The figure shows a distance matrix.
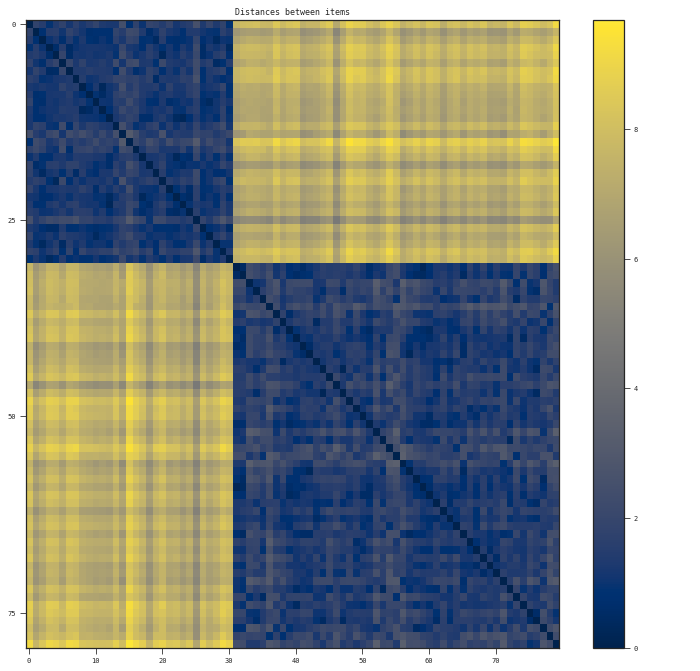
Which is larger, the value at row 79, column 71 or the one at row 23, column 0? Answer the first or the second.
the first
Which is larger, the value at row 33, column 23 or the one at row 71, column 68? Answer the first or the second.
the first
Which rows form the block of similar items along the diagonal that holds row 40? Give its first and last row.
31 to 79
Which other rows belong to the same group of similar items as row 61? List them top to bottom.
31, 32, 33, 34, 35, 36, 37, 38, 39, 40, 41, 42, 43, 44, 45, 46, 47, 48, 49, 50, 51, 52, 53, 54, 55, 56, 57, 58, 59, 60, 62, 63, 64, 65, 66, 67, 68, 69, 70, 71, 72, 73, 74, 75, 76, 77, 78, 79
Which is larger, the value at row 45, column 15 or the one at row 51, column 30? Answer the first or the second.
the first
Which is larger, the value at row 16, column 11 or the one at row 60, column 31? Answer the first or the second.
the first
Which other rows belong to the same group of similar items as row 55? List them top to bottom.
31, 32, 33, 34, 35, 36, 37, 38, 39, 40, 41, 42, 43, 44, 45, 46, 47, 48, 49, 50, 51, 52, 53, 54, 56, 57, 58, 59, 60, 61, 62, 63, 64, 65, 66, 67, 68, 69, 70, 71, 72, 73, 74, 75, 76, 77, 78, 79
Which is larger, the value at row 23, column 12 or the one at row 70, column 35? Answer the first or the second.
the second
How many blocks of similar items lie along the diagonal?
2
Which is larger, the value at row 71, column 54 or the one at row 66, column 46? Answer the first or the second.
the first
